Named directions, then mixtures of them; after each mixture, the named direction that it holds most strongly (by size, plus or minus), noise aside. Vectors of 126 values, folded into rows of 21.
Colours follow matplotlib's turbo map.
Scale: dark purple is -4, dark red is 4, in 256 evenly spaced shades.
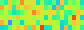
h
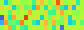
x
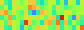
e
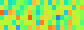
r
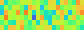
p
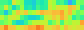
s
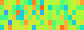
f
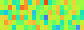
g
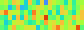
g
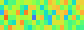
p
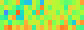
f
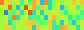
f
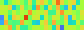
x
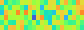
p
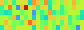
g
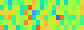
e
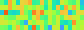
h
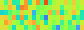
g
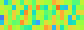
x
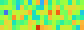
g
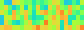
s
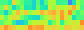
s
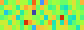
f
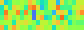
p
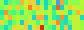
h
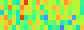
g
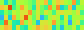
x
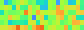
s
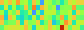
f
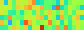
h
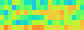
s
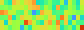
e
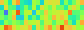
f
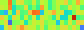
e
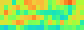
s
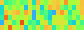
p
